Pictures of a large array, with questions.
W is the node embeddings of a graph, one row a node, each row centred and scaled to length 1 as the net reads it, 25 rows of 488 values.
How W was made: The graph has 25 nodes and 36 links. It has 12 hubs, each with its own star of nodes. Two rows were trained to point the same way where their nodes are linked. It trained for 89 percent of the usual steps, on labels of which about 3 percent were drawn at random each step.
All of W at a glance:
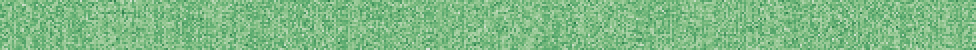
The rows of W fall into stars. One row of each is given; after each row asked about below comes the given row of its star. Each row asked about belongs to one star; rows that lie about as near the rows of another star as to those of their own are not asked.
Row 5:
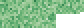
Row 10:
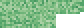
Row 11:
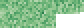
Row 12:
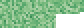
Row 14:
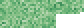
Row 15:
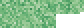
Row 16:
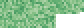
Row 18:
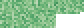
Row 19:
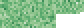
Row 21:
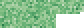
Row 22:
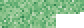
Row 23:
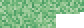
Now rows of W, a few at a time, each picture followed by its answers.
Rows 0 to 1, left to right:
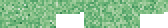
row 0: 10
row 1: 15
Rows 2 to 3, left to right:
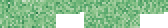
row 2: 12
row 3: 22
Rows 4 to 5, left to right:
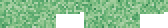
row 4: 21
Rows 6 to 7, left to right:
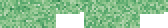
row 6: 16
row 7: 5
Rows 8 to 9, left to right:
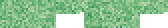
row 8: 14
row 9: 15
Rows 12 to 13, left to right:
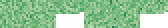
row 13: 11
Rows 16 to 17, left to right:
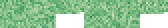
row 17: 23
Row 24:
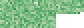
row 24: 18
